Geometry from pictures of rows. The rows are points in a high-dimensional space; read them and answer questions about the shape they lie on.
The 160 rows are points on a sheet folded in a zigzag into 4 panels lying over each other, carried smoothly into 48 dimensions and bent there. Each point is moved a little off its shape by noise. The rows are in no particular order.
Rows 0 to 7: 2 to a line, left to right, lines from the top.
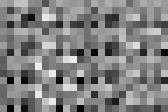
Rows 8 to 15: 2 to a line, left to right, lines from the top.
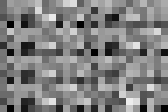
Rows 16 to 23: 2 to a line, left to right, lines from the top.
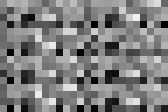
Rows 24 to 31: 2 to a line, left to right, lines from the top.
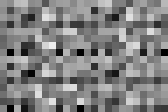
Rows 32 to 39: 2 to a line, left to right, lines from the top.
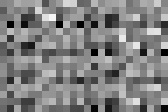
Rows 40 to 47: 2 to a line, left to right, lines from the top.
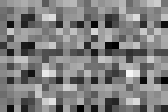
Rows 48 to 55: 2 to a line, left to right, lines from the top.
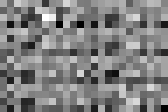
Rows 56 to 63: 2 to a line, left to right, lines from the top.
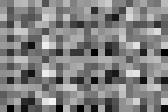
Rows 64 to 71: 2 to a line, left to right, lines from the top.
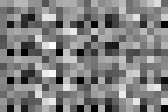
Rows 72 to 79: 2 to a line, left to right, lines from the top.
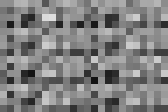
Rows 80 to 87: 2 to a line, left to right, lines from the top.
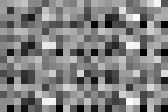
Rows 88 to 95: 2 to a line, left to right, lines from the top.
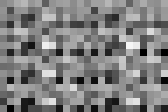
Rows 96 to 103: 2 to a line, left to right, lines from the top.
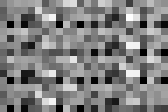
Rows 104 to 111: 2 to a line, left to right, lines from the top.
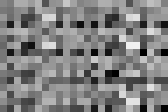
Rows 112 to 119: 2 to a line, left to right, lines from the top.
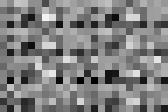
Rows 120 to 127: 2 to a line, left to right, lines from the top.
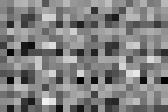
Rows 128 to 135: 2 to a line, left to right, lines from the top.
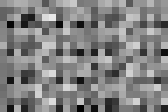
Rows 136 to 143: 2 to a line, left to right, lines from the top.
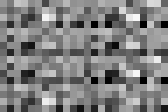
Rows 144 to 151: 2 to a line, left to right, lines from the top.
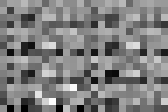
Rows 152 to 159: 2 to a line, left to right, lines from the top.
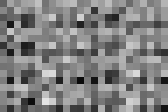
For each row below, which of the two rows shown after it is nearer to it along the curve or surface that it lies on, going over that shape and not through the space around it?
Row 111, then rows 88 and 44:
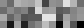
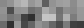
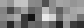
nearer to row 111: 88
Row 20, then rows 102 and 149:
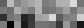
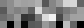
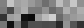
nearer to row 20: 102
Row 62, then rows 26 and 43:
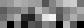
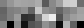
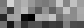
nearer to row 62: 26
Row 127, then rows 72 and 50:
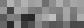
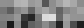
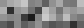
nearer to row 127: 50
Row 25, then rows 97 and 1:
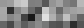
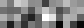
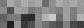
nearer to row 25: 1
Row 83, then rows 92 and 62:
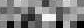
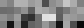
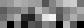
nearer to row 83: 62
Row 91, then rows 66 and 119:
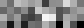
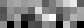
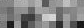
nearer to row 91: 66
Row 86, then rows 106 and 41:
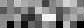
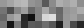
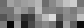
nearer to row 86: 106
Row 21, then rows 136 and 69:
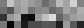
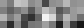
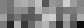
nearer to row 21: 136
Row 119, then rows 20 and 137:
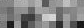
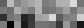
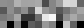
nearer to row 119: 20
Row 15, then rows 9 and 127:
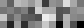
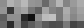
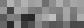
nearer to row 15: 127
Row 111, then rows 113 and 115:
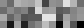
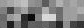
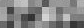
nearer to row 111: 115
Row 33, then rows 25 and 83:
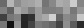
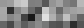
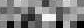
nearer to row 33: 25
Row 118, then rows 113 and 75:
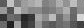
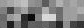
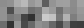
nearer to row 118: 75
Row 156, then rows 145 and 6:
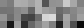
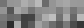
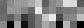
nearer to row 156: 6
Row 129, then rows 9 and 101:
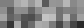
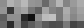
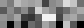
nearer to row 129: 9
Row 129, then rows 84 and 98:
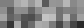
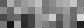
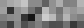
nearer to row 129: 84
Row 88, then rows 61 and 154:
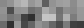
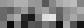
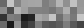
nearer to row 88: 154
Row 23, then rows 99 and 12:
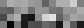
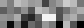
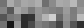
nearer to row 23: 99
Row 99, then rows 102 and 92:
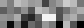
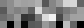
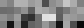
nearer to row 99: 102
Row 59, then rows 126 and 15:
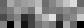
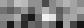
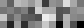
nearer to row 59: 15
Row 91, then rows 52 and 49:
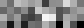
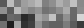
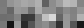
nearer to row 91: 49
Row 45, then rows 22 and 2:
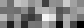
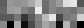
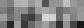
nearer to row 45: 2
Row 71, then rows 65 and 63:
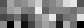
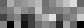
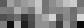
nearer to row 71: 63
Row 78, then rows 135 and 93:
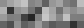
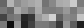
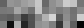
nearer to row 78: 135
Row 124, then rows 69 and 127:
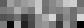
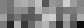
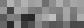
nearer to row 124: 69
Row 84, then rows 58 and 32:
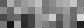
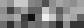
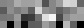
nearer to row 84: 32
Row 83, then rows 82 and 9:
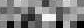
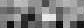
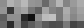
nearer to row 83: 82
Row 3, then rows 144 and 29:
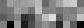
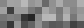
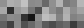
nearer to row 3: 144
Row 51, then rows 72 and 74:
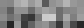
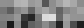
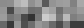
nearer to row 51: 74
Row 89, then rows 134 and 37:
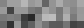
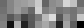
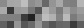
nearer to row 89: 37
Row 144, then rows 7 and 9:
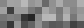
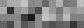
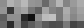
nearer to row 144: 7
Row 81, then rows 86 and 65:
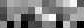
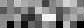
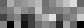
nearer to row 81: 86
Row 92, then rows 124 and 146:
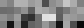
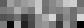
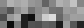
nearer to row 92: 146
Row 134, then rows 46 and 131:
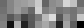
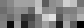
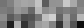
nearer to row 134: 131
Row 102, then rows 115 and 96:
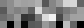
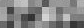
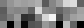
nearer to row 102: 96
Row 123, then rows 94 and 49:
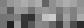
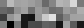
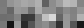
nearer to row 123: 49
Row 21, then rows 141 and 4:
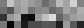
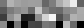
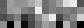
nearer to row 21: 141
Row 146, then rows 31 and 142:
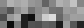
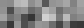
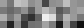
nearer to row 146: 142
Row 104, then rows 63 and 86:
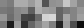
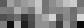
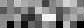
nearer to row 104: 63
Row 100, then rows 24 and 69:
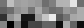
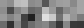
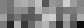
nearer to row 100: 24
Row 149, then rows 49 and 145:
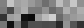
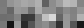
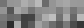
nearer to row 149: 49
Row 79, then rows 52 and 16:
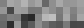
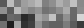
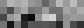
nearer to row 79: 52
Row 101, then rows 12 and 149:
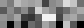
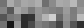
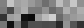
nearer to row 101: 149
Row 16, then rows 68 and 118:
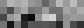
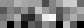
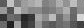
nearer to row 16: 68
